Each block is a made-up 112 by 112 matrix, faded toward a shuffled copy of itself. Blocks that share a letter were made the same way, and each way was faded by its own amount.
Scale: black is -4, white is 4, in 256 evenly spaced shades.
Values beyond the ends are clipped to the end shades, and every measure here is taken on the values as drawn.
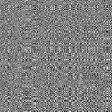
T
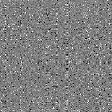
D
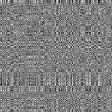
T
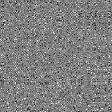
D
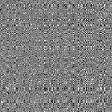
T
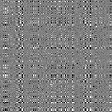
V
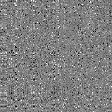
D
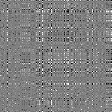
V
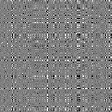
V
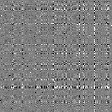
V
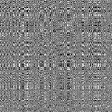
T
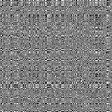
T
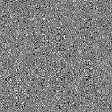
D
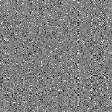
D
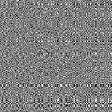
T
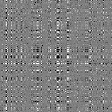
V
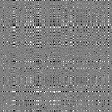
V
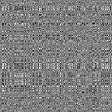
T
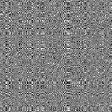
T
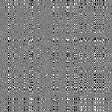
V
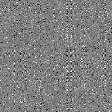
D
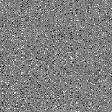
D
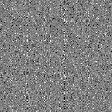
D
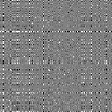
V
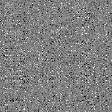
D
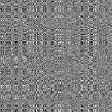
T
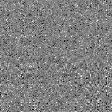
D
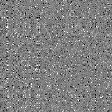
D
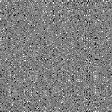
D
